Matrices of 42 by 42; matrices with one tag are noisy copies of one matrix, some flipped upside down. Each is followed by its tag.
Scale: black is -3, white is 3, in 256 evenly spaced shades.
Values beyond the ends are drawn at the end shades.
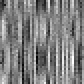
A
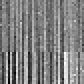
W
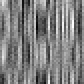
A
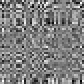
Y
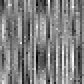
A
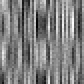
A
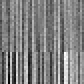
W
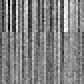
W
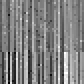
W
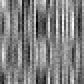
A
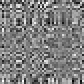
Y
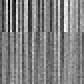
W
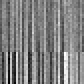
W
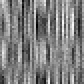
A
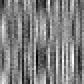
A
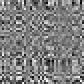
Y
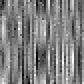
A
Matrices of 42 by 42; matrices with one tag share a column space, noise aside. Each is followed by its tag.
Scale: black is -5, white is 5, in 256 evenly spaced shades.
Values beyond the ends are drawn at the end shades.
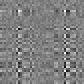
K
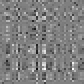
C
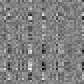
C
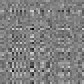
K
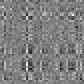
C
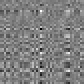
K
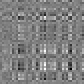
C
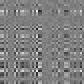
K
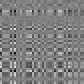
K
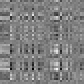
C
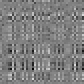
C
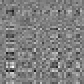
K
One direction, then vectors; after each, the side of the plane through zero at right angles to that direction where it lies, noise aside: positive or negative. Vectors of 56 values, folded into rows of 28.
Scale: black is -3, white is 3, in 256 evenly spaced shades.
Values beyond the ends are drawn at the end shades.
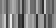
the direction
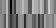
negative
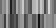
negative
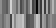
negative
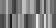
negative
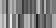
positive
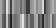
negative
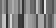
positive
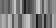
positive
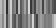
positive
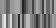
positive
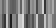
negative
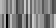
positive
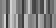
positive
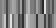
positive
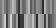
positive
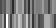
negative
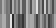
positive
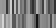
positive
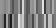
negative
